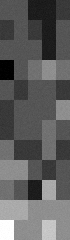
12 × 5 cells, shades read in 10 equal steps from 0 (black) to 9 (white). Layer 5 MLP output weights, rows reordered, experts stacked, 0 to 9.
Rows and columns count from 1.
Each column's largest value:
9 6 5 7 5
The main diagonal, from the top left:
3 3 3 5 2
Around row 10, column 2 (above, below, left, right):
5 6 4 1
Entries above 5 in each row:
0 0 0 0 0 0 0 0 0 1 2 2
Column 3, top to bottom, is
1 2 3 4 3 3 3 2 3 1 5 5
